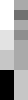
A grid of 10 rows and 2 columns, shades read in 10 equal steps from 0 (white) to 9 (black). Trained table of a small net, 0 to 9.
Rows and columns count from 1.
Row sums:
3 5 3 5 4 5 5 11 11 11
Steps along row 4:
up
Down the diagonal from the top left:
0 5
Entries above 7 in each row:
0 0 0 0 0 0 0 1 1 1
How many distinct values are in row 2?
2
